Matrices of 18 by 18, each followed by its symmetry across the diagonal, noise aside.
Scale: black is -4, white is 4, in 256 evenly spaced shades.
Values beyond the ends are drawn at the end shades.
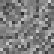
symmetric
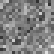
symmetric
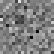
symmetric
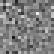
antisymmetric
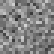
symmetric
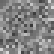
symmetric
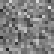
antisymmetric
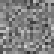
antisymmetric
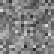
antisymmetric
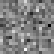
antisymmetric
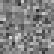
antisymmetric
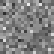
symmetric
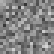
symmetric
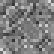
symmetric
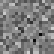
symmetric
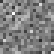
symmetric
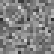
symmetric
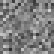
antisymmetric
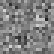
antisymmetric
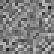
symmetric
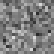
antisymmetric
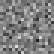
antisymmetric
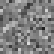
antisymmetric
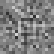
antisymmetric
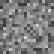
symmetric
